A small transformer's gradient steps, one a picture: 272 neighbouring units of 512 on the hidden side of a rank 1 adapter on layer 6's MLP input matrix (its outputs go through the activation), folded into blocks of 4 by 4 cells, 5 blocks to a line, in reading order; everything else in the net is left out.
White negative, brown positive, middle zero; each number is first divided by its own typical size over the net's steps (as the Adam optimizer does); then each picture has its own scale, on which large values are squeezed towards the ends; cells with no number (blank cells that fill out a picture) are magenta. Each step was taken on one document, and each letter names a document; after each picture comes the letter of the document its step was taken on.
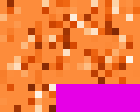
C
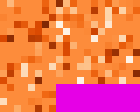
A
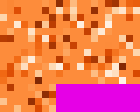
A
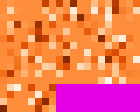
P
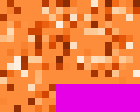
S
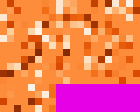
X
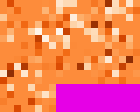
X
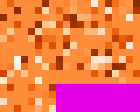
S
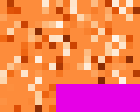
P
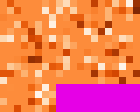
A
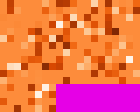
C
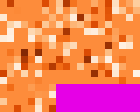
S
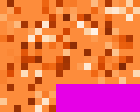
P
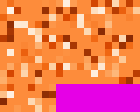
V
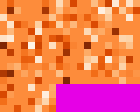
X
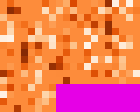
X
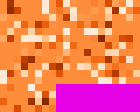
P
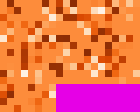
V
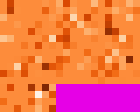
C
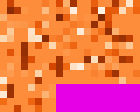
V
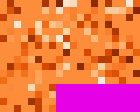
A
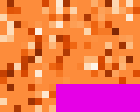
X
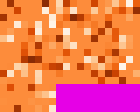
A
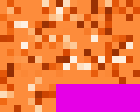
V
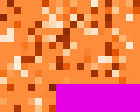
S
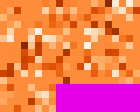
X
